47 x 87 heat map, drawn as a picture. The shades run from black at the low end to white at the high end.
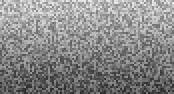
Fine speckle covers the field. No regular stripes run through it. There is an overall slope up to the top.
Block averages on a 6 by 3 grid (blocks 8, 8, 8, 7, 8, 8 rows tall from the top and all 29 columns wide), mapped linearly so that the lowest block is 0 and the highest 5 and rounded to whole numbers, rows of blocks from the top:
5 5 5
4 4 4
3 3 3
2 2 2
1 1 1
0 0 0
